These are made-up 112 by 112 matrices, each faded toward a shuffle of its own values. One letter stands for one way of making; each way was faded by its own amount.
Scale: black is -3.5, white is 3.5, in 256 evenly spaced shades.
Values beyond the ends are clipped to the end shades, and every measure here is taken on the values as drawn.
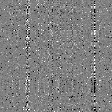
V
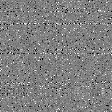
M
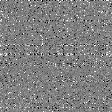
M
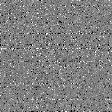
M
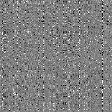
V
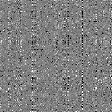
V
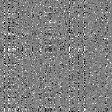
V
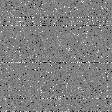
M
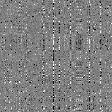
V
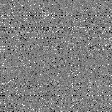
M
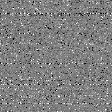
M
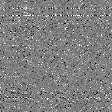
M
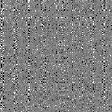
V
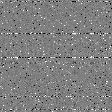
M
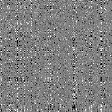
V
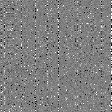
V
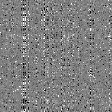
V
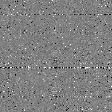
M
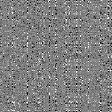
V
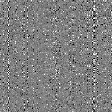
V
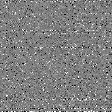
M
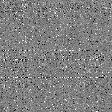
M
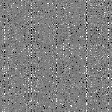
V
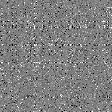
M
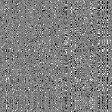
V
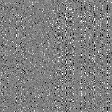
V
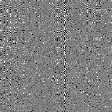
V
